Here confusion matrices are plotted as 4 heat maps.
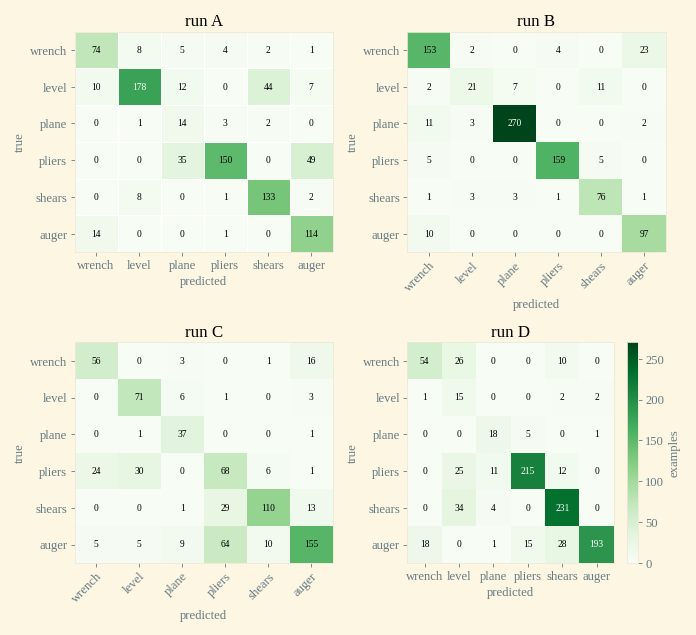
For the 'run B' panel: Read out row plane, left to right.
11 3 270 0 0 2
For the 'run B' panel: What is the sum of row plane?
286
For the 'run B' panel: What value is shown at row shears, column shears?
76
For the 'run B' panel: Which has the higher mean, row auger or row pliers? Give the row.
pliers
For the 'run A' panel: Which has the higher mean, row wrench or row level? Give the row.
level
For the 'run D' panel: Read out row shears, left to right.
0 34 4 0 231 0
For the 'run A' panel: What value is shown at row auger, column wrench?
14
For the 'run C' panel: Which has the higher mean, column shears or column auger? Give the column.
auger
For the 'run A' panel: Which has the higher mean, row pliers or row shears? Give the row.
pliers
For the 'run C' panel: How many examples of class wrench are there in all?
76
